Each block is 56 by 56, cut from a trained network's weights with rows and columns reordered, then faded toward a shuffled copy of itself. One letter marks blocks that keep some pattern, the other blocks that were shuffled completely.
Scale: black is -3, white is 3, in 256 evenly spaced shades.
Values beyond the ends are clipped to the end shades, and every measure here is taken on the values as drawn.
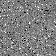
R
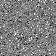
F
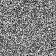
F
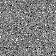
R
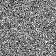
F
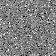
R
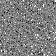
F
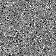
R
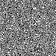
F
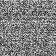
R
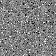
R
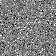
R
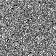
F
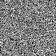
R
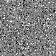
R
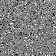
F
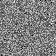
F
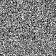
F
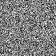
F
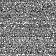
R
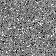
F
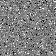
R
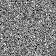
F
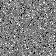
F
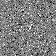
F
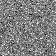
F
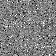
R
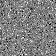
F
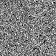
F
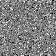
F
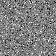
F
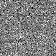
R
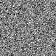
F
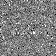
R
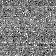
R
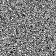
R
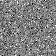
F
